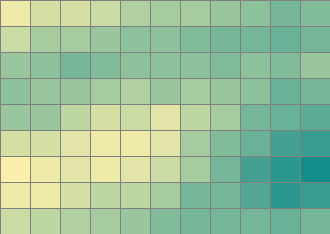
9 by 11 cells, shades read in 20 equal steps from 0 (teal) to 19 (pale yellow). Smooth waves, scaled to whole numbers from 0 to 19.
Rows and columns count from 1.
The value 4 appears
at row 6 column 10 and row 7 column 9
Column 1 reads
18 15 11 10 11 16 19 18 15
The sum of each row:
140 110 107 116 131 137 130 118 113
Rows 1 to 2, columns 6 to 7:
12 12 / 10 9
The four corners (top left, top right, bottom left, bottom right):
18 9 15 8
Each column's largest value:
19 18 17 18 18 17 14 12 10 9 11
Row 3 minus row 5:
0 -1 -6 -7 -5 -7 -4 -3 2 2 5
